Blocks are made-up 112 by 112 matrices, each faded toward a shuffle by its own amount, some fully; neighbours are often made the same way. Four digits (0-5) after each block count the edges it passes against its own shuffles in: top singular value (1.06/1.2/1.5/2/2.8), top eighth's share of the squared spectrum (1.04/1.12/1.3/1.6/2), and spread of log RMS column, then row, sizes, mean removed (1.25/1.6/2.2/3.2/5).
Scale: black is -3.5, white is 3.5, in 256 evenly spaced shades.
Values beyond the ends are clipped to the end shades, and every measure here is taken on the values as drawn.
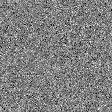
0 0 0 0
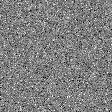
0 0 0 0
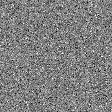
0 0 0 0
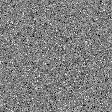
0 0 0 0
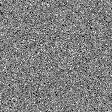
0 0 0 0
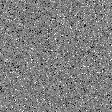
0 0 0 0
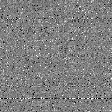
4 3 1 2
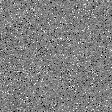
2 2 0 0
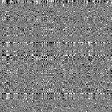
5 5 3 4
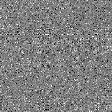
4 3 1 2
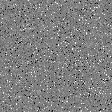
2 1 0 0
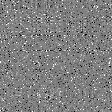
4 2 0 1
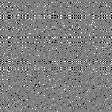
5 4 3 3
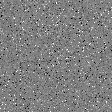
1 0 0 0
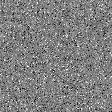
2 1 0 0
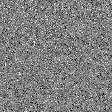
3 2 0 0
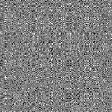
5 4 3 3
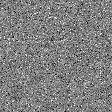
1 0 0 0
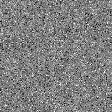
3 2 0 0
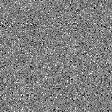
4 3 1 1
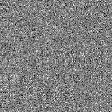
4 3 1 1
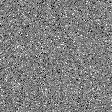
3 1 0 0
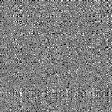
4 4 2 3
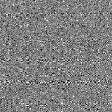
4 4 2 3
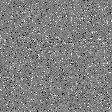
2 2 0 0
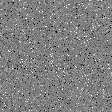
2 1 0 1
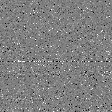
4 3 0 2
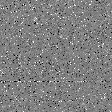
3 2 1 1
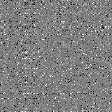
4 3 2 2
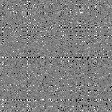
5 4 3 3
